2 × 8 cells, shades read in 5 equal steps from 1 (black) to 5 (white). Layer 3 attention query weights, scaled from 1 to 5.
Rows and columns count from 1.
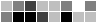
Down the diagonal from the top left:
4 1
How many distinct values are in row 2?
4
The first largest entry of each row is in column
7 5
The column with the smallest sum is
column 3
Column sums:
7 4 3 6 8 4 9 7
